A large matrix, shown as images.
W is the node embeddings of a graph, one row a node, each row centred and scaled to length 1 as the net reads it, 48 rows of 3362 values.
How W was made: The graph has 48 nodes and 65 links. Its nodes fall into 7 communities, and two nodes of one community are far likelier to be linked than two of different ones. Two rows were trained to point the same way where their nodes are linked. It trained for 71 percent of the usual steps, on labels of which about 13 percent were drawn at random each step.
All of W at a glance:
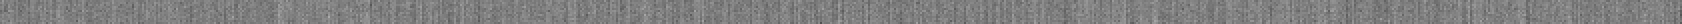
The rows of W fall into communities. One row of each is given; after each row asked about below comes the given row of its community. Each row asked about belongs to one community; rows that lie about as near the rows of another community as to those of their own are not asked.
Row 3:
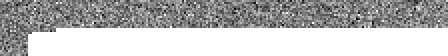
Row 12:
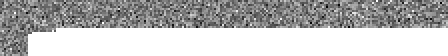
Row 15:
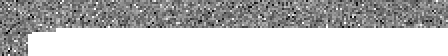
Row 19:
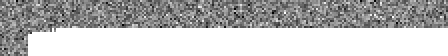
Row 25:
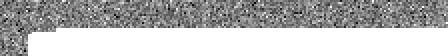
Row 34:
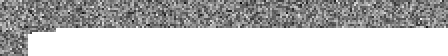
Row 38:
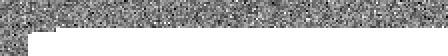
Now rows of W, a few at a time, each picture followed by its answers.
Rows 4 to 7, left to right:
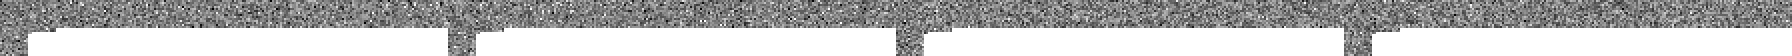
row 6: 34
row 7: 38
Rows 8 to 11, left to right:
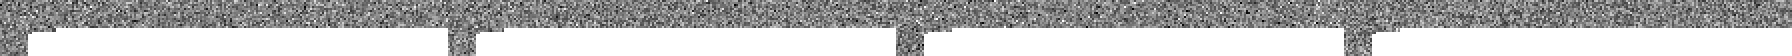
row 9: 12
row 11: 15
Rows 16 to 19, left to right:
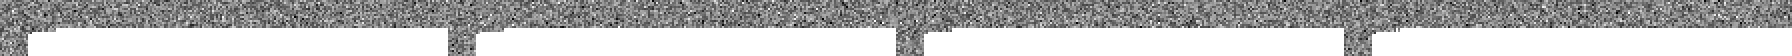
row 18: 19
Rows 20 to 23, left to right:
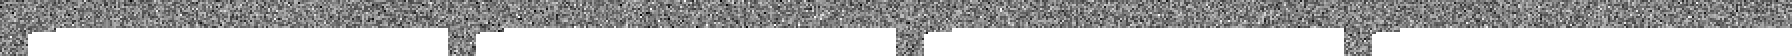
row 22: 34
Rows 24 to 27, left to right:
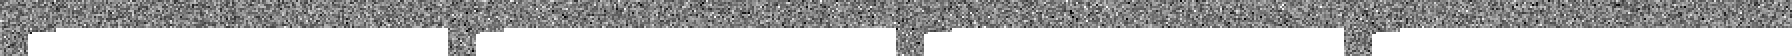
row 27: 15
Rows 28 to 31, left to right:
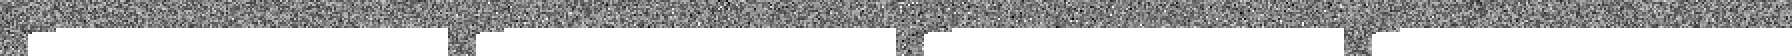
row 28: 34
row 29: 25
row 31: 25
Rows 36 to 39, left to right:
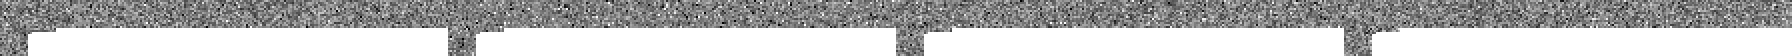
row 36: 38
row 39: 25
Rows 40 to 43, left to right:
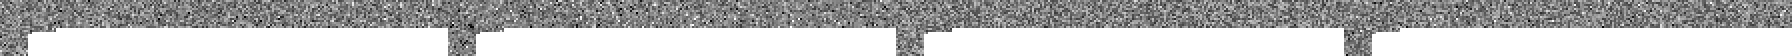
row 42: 34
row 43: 25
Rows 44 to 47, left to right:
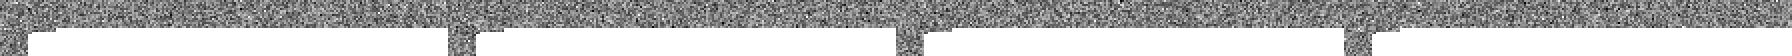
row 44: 38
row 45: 3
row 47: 38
